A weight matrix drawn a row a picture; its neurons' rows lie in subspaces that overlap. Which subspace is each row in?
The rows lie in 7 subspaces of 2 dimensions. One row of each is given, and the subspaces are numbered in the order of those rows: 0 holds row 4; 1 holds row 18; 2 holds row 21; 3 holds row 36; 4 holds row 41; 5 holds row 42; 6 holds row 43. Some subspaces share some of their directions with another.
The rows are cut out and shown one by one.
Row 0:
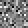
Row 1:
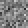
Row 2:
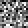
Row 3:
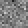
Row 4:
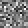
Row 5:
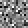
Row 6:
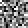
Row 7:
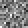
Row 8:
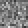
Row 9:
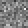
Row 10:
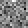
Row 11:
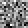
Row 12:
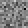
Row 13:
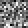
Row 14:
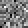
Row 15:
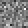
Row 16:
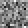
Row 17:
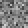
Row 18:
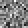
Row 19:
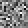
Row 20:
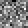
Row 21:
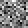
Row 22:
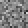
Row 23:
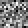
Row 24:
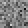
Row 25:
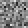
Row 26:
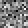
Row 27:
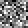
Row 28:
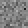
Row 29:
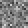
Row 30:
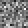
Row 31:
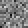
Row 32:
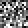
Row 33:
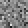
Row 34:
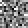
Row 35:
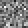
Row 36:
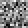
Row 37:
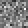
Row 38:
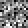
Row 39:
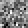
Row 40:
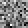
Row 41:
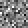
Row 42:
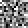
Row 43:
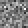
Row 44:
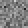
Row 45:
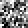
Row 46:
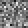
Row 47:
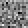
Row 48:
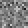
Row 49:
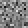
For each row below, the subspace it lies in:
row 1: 4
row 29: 3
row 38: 4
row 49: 4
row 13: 3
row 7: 1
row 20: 2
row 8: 0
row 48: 3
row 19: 0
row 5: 4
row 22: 6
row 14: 1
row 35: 1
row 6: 5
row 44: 1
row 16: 0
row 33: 6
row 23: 6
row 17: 3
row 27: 2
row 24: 6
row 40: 6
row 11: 6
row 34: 5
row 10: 2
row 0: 4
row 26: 5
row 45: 3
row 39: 3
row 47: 0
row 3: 2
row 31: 1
